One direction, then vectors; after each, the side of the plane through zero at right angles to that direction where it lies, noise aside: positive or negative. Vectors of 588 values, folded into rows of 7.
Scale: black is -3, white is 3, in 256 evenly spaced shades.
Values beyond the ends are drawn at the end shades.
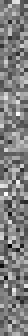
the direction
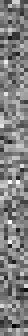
positive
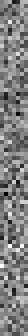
negative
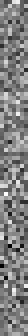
positive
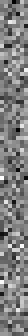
negative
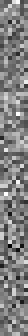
positive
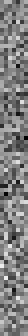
negative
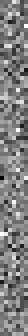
positive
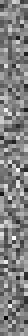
positive
